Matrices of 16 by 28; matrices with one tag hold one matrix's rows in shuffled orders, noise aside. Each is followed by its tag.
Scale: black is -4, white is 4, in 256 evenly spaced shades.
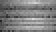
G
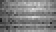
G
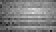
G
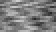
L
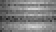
G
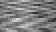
L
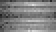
G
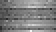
G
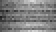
G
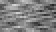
L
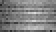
G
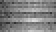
G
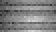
G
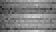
G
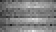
G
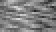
L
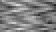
L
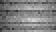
G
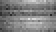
G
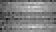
G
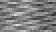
L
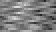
L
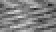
L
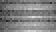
G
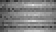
G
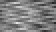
L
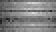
G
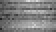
G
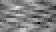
L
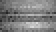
G
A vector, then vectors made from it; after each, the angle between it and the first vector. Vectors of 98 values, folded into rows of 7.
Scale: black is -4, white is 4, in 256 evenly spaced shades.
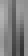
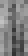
nearly parallel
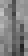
nearly parallel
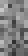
partly aligned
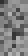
orthogonal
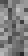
partly aligned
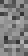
orthogonal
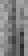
nearly parallel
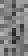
partly aligned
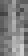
nearly opposite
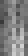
nearly opposite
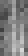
nearly opposite
